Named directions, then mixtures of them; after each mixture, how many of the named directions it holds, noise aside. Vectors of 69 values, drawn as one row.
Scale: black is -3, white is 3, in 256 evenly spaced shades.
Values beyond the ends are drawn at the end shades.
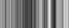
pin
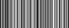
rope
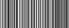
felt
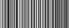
one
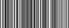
three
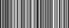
one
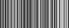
two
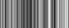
two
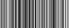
three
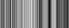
one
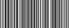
three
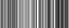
three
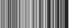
three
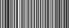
two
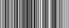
three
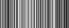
three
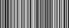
one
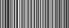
two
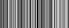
two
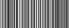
one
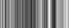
one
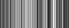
two
